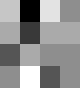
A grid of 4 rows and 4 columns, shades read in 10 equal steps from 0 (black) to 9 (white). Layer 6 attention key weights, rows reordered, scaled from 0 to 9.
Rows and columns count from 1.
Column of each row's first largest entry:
3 1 2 2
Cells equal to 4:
0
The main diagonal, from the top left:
7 2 5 5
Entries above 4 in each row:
3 3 3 3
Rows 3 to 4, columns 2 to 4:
6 5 5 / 9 3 5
